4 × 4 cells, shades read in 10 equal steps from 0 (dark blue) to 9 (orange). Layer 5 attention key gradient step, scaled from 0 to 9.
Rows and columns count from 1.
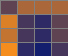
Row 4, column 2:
1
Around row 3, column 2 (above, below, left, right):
2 1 7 1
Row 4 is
9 1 0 2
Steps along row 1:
up same same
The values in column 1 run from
3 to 9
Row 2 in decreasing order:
8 3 2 1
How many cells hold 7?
1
